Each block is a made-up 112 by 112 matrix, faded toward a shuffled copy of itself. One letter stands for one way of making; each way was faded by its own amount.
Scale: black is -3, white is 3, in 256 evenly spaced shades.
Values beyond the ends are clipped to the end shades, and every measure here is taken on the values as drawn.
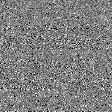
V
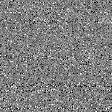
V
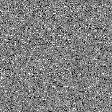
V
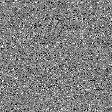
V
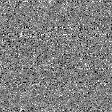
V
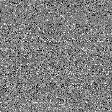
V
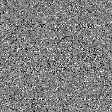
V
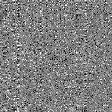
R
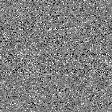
V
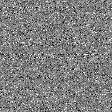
V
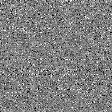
V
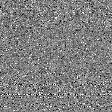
V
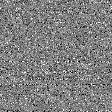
V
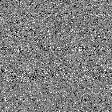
V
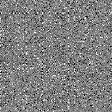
R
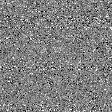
V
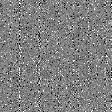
R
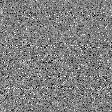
V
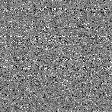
V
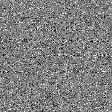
V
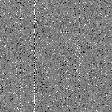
R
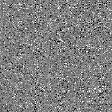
R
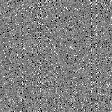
R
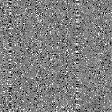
R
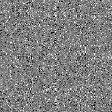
R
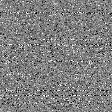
V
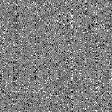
R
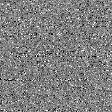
V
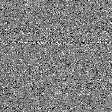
V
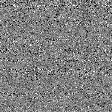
V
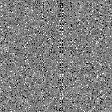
R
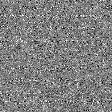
V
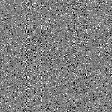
R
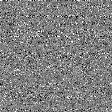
V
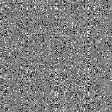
R
